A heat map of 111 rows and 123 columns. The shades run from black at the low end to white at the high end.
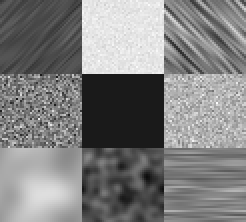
The table splits into 3 rows of 3 panels. Panel 1,1: low, slanting up to the right, faint in contrast. Panel 1,2: very high, fine-grained, faint in contrast. Panel 1,3: middling, slanting down to the right, strong in contrast. Panel 2,1: middling, fine-grained, strong in contrast. Panel 2,2: very low, flat. Panel 2,3: high, fine-grained. Panel 3,1: high, smooth. Panel 3,2: low, blotchy. Panel 3,3: middling, streaked across.
